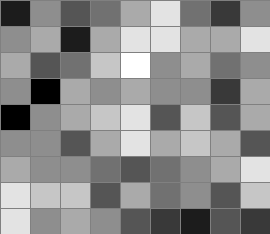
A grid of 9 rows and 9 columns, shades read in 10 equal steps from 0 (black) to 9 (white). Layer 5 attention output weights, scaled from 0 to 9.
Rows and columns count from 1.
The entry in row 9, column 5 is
3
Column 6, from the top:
8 8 5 5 3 6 4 4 2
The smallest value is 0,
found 2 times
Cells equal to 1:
3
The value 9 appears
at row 3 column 5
